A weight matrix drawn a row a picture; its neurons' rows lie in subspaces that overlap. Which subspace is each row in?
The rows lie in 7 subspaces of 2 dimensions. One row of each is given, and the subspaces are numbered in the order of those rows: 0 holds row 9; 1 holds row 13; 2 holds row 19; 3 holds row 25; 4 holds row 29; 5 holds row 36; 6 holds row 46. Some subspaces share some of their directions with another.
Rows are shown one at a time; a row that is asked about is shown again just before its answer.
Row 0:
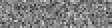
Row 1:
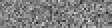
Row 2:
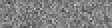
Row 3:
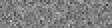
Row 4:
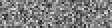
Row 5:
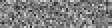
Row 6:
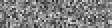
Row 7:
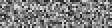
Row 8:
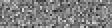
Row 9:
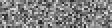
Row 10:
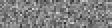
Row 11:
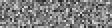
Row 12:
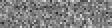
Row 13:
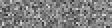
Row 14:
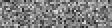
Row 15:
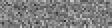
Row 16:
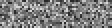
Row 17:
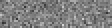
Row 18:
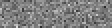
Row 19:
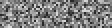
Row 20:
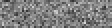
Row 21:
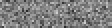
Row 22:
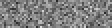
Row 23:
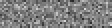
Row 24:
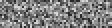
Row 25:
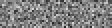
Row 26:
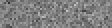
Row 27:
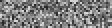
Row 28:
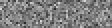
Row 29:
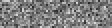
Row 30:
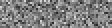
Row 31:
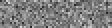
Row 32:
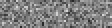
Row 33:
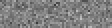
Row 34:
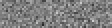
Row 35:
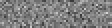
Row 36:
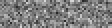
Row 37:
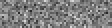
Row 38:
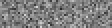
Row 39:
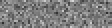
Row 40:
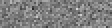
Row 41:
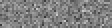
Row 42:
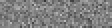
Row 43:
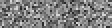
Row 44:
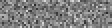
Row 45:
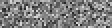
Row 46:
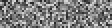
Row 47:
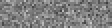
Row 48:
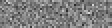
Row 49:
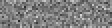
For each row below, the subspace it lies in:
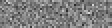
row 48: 2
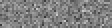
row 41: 2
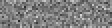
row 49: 1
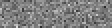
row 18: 4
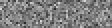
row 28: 6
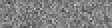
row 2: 2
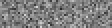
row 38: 0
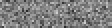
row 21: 4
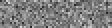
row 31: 2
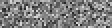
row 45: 1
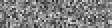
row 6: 5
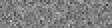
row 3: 6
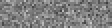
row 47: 4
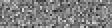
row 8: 4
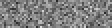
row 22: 0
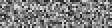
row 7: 3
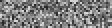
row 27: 5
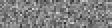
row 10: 5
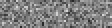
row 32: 1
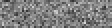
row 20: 4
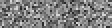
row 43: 1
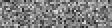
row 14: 4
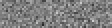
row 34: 3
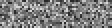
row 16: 3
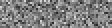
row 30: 6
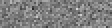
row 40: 1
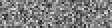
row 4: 0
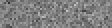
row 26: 2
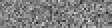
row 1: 3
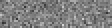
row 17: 5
